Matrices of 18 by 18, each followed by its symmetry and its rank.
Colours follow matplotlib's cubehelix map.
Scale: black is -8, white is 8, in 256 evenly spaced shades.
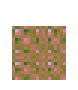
symmetric, rank two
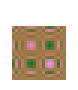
symmetric, rank one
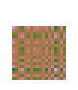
symmetric, rank two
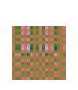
neither, rank one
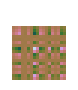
symmetric, rank one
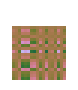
neither, rank one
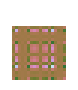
symmetric, rank one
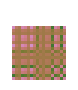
symmetric, rank one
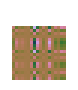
neither, rank one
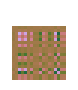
symmetric, rank one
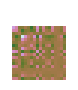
symmetric, rank two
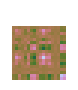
symmetric, rank two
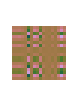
neither, rank one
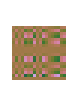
neither, rank one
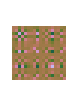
symmetric, rank two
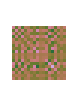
symmetric, rank two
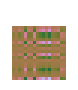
neither, rank one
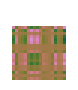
neither, rank one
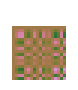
symmetric, rank one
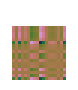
neither, rank one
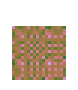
symmetric, rank two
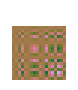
symmetric, rank one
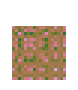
symmetric, rank two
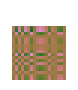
neither, rank one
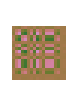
symmetric, rank one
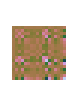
symmetric, rank two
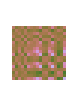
symmetric, rank two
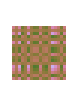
symmetric, rank one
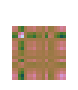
symmetric, rank one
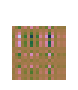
neither, rank one
